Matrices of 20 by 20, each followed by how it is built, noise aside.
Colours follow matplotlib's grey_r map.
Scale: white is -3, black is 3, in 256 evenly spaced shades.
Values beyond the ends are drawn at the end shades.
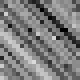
Toeplitz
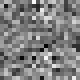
low rank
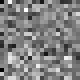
low rank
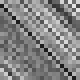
Toeplitz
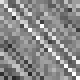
Toeplitz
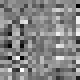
low rank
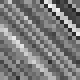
Toeplitz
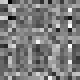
low rank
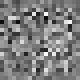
low rank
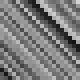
Toeplitz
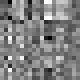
low rank
